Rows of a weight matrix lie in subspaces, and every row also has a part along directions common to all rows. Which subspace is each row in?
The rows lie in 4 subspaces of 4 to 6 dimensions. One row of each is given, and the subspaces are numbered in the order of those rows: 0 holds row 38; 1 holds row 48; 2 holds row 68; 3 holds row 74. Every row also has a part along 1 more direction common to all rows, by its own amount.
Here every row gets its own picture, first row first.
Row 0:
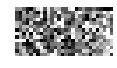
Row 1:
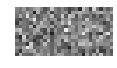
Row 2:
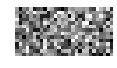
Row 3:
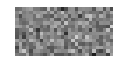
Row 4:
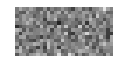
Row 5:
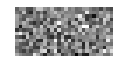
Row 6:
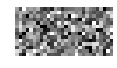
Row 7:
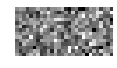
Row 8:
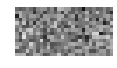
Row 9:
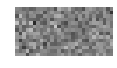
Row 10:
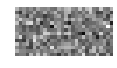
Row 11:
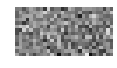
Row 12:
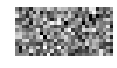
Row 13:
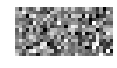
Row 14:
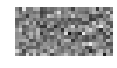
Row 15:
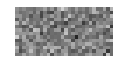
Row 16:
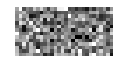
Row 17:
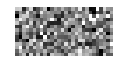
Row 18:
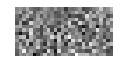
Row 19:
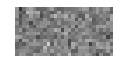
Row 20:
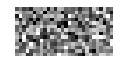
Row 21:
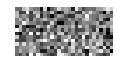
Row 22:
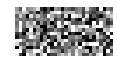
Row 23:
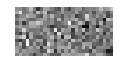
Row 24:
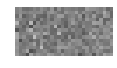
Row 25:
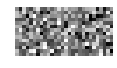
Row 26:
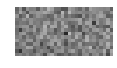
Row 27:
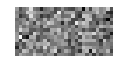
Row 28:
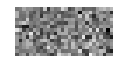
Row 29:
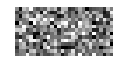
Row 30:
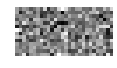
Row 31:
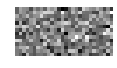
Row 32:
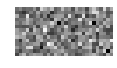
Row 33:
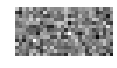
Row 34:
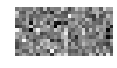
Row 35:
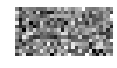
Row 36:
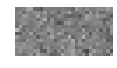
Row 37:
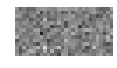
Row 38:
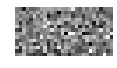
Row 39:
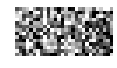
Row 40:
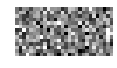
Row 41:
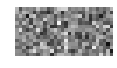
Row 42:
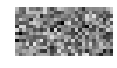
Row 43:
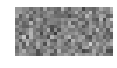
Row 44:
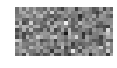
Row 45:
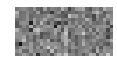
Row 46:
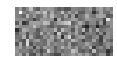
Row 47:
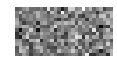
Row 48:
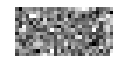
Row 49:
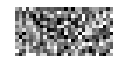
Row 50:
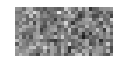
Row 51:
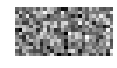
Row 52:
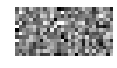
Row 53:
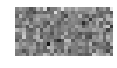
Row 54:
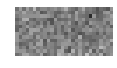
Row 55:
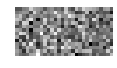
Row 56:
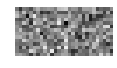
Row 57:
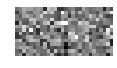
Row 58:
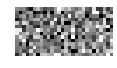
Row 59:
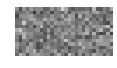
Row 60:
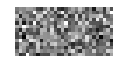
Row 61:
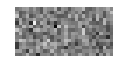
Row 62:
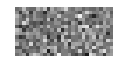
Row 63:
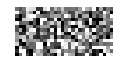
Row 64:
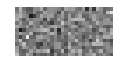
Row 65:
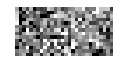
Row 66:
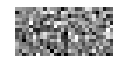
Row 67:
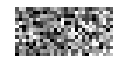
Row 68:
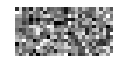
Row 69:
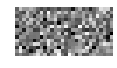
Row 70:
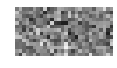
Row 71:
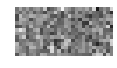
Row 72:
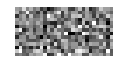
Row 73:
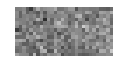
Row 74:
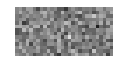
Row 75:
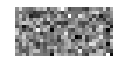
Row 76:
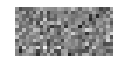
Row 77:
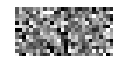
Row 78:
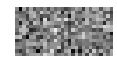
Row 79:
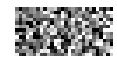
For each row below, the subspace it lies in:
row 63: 1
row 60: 2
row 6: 0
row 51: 0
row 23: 3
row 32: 0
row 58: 3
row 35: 1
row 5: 3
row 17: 0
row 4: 0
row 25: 0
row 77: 1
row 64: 1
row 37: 0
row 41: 0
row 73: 3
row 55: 3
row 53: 1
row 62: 3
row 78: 1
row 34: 2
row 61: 2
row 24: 2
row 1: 2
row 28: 3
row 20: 2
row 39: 3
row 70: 2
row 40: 0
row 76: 0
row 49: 0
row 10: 2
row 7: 1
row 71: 1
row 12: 0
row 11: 3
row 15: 0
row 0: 3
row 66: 2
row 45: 2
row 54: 1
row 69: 0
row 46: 3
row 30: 3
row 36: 3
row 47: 1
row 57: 2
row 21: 3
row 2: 1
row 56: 0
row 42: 3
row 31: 2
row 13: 0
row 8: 2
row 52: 3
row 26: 0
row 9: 2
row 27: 1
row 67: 3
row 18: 3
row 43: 3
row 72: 0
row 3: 1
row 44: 1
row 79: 1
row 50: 1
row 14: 0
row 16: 1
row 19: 1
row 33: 2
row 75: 1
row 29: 2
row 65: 1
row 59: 2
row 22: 0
